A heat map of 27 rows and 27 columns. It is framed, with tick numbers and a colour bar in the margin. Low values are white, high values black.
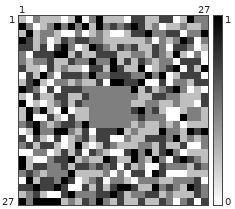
There is no seam. Fine speckle covers the field. In the centre lies a patch that is calmer than the rest. Neither half mirrors the other. The centre is the smoothest part. On average the colour sits 50% of the way up the scale. There are no regular stripes.
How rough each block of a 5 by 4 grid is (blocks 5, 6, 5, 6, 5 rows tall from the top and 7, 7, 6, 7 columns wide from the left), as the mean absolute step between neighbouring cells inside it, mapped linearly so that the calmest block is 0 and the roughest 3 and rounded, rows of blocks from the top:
2 3 2 2 / 2 2 2 3 / 3 0 0 1 / 3 2 2 2 / 2 2 2 2
